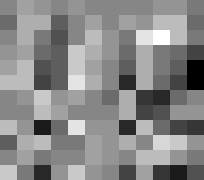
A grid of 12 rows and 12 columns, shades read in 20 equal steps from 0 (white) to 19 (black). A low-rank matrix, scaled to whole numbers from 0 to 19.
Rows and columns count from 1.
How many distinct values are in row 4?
8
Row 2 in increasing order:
5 5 6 6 7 7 8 9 9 11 11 12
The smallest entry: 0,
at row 3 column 10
